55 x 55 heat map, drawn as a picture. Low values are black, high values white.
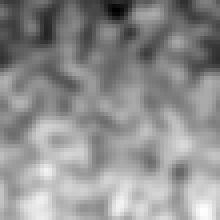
Slope: up to the bottom. Stripes: none. Histogram: bell-shaped. Grain: blotchy.
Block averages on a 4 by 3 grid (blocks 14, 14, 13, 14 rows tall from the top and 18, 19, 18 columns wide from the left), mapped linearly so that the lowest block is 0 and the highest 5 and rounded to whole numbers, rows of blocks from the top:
0 0 1 / 2 2 2 / 4 3 4 / 5 5 5
